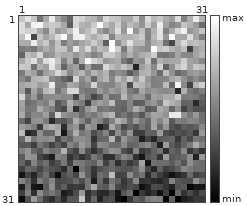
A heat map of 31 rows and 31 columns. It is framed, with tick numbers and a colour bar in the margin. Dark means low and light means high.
Values rise toward the top. The histogram is bell-shaped. No row or column stands out. The texture is fine-grained noise.
